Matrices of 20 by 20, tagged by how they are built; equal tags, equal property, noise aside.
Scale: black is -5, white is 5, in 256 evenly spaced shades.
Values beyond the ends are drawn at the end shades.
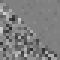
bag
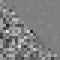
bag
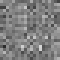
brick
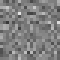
brick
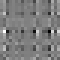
brick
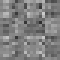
brick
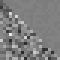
bag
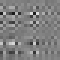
brick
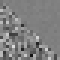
bag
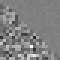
bag
